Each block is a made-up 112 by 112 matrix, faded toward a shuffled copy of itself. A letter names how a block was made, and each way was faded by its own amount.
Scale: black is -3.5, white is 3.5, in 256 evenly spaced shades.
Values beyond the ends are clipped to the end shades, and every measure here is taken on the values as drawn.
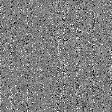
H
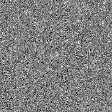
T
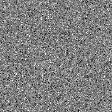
T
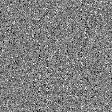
T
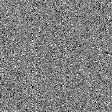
T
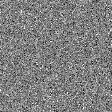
T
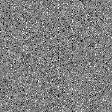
H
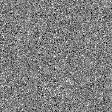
T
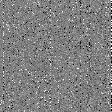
H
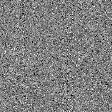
T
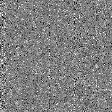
H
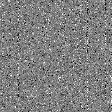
H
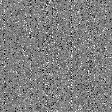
H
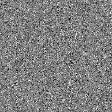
T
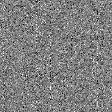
T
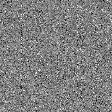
T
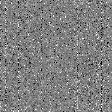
H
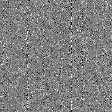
H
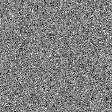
T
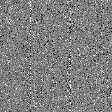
H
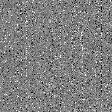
H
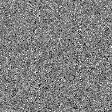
T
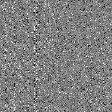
H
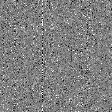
H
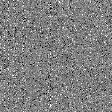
H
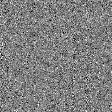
T
